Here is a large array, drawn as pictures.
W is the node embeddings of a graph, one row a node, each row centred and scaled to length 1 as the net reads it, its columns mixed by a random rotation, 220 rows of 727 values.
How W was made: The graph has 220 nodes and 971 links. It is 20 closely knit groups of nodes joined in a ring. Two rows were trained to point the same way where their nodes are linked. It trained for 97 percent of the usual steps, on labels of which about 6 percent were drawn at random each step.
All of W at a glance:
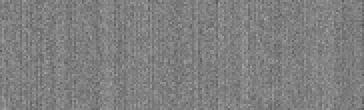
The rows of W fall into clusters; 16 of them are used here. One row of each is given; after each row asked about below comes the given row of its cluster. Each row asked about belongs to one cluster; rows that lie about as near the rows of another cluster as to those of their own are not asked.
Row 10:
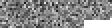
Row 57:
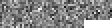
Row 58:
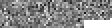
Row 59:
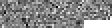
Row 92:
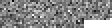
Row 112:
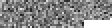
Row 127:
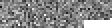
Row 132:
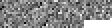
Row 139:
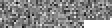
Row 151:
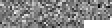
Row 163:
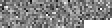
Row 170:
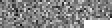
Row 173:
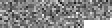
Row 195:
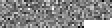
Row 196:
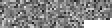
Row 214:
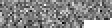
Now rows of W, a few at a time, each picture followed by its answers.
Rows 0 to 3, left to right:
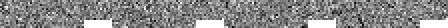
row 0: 163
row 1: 10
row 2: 163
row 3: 59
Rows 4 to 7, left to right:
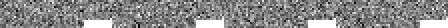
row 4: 170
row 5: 59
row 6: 127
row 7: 59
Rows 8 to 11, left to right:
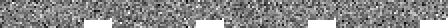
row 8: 92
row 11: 132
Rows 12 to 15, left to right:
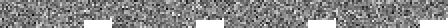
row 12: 139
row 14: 92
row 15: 173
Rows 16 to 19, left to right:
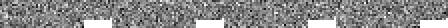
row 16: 58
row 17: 214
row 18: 139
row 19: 163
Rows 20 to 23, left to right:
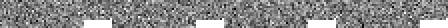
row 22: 214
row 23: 59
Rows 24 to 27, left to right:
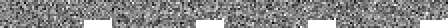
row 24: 10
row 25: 132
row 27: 173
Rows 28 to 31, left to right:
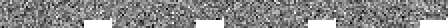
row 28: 112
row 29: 214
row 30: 92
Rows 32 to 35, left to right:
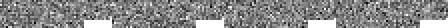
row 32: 139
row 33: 151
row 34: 163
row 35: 170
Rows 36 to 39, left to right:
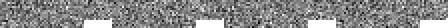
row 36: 10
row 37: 170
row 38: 139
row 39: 10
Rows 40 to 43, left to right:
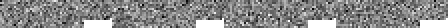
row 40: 214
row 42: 127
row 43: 112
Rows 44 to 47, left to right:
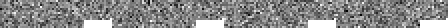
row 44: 132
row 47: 112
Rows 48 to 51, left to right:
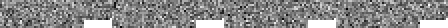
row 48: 214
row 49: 163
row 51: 214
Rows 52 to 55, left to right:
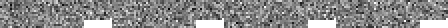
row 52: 173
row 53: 127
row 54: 132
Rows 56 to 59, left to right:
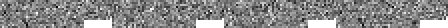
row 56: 59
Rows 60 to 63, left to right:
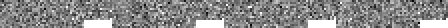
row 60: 92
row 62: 59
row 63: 196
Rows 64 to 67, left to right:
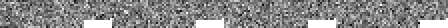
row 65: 139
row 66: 196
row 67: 214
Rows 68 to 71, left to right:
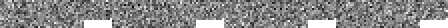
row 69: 10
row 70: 127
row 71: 92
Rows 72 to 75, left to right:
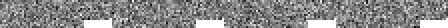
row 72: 127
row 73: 196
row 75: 163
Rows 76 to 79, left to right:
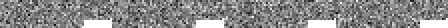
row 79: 196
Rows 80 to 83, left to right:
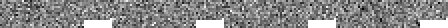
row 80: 195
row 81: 195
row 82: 132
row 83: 112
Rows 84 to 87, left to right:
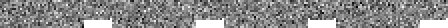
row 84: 58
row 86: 57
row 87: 10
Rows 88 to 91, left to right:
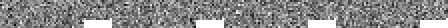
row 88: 214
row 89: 58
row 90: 139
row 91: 163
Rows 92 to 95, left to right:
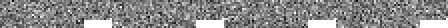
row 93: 151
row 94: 195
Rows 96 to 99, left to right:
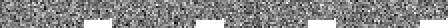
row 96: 92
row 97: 214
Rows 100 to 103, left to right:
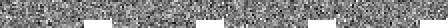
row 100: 58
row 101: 151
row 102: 57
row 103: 196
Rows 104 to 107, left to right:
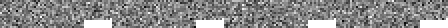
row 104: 92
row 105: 58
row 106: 195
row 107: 132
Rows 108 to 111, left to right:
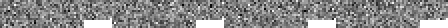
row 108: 139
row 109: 151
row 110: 170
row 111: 10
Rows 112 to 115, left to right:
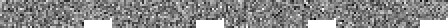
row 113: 163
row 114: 57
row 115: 10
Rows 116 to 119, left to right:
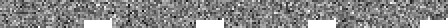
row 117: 196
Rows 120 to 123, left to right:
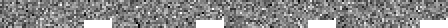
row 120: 139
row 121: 59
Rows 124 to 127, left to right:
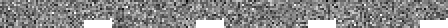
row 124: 139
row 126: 195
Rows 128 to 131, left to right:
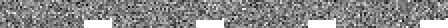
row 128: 132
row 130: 195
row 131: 127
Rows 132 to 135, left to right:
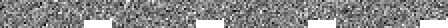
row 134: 112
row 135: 112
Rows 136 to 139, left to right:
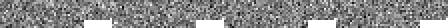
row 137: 151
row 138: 163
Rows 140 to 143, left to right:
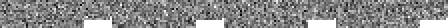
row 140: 59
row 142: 170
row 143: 173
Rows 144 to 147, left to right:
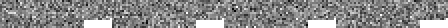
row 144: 132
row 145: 139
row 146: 112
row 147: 127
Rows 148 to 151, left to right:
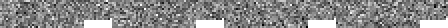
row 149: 127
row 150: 58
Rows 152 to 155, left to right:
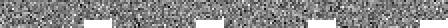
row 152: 57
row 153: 59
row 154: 170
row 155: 163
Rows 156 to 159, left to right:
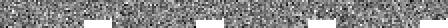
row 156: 139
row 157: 58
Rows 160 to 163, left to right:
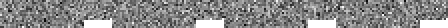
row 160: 112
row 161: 92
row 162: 170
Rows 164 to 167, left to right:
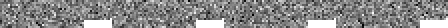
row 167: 59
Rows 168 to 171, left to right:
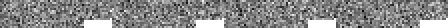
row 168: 92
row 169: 173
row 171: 139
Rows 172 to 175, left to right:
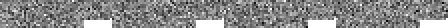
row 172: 127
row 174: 58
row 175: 170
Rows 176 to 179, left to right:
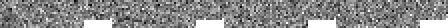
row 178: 196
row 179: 57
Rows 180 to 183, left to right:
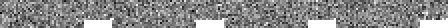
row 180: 196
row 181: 170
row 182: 195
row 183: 173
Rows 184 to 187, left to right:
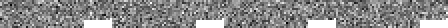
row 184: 173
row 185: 195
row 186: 214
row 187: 173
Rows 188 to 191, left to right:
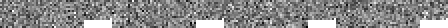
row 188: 139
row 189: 196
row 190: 58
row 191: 173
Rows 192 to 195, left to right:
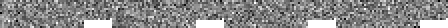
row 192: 196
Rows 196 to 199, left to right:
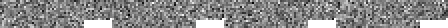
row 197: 170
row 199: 163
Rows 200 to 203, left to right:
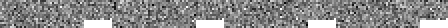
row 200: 10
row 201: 163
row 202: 112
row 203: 10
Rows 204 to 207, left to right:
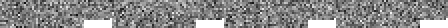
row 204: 10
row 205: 214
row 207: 58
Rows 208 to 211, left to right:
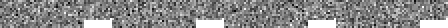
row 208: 170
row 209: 170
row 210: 112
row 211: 151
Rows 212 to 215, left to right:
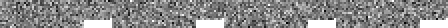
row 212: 10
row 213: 170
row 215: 132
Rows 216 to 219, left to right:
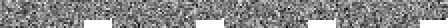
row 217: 59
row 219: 214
